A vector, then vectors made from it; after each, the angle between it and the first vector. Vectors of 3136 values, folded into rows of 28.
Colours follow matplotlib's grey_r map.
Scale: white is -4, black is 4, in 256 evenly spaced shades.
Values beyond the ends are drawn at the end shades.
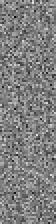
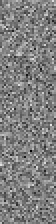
partly aligned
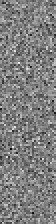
partly opposed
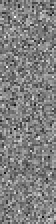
partly opposed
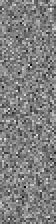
partly aligned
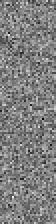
partly opposed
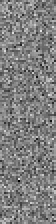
orthogonal
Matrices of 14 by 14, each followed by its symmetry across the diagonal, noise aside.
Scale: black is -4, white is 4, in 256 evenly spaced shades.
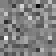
antisymmetric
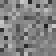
symmetric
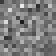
symmetric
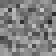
neither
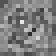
symmetric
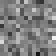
antisymmetric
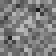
symmetric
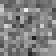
neither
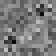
symmetric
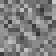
antisymmetric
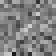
neither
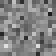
neither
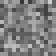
antisymmetric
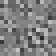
antisymmetric
